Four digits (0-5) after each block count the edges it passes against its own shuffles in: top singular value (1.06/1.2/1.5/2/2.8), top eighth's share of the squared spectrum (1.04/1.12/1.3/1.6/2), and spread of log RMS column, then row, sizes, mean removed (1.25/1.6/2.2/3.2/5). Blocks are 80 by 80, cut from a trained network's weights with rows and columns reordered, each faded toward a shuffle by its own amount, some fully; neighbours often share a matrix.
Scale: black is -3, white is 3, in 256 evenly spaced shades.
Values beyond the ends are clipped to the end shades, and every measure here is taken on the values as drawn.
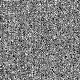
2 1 0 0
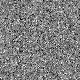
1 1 0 0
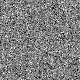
0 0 0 0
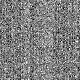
3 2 0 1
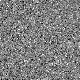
1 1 0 0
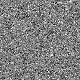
1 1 0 1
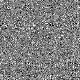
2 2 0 2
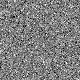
0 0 0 0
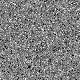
0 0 0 0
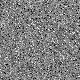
0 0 0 0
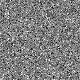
1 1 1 0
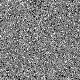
1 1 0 0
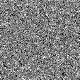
0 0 0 0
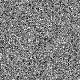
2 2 0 0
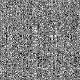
3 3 0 3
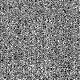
2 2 0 1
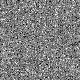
1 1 0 0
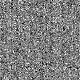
2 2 0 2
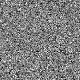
2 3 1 1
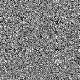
2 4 2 2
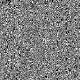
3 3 3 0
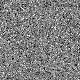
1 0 0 0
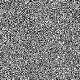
3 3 1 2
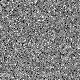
0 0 0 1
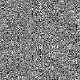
3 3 3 1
